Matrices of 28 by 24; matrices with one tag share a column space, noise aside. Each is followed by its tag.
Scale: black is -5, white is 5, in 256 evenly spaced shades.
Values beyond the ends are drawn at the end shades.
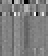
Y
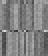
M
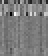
Y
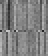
M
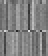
M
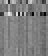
Y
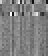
Y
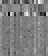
Y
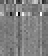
Y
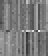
M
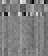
Y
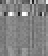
Y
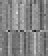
M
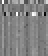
Y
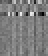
Y
